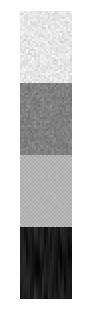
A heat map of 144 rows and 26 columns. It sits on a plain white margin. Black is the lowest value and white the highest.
It is made of 4 by 1 panels. Panel 1,1: very high, fine-grained, faint in contrast. Panel 2,1: middling, fine-grained, faint in contrast. Panel 3,1: high, checkered, faint in contrast. Panel 4,1: very low, streaked downward, faint in contrast.
